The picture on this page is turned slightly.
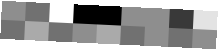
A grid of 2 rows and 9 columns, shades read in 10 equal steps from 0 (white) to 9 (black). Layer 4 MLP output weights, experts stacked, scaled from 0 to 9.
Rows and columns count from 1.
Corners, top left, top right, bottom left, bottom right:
4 1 5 4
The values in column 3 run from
0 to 5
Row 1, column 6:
4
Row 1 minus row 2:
-1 2 -5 5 6 -1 0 2 -3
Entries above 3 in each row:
7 7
